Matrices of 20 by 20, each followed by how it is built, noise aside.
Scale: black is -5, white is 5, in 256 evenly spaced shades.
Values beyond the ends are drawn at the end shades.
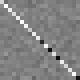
diagonal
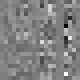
uneven columns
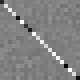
diagonal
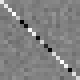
diagonal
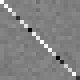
diagonal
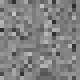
uneven columns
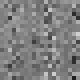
uneven columns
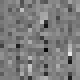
uneven columns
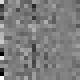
uneven columns
